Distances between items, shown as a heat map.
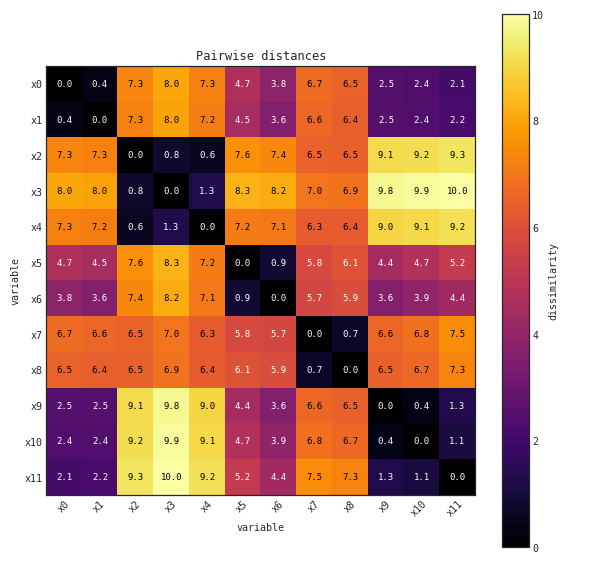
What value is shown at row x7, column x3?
7.0
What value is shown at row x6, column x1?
3.6
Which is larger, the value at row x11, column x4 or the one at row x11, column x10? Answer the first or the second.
the first
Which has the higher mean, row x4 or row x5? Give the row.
x4
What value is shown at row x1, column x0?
0.4
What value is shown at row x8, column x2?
6.5
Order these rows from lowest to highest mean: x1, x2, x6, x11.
x1, x6, x11, x2
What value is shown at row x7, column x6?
5.7
